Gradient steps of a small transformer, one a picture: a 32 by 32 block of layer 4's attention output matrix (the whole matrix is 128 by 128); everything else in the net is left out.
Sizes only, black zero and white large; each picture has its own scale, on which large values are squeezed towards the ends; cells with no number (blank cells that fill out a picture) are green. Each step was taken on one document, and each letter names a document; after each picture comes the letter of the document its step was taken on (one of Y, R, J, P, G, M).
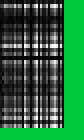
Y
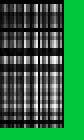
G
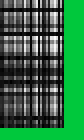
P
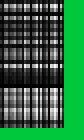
P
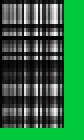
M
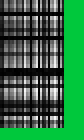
P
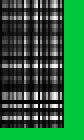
M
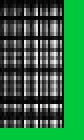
G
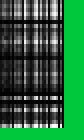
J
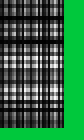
P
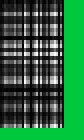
Y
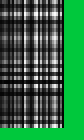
J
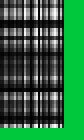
J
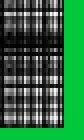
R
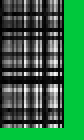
M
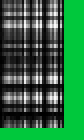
Y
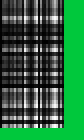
M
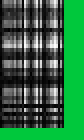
M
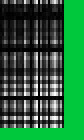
G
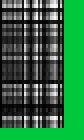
Y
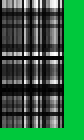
Y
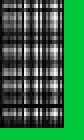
M
